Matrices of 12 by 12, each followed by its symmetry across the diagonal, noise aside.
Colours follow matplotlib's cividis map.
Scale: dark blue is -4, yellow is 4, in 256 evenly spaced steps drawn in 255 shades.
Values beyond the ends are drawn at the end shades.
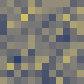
neither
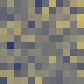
neither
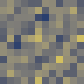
symmetric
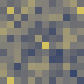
symmetric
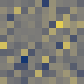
antisymmetric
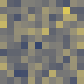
neither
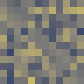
antisymmetric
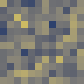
symmetric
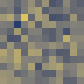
antisymmetric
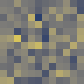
antisymmetric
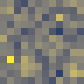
neither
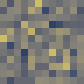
symmetric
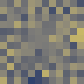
antisymmetric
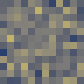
symmetric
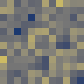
symmetric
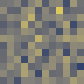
neither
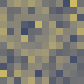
symmetric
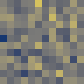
antisymmetric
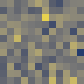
neither
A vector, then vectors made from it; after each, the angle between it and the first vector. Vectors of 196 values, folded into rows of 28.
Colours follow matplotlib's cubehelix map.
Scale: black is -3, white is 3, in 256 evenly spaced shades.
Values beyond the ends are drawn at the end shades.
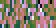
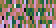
orthogonal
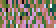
orthogonal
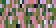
partly aligned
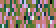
nearly parallel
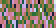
partly aligned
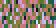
partly aligned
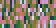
nearly parallel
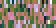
partly opposed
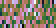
orthogonal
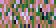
partly opposed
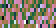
orthogonal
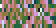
partly aligned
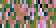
nearly parallel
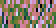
partly aligned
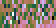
partly aligned
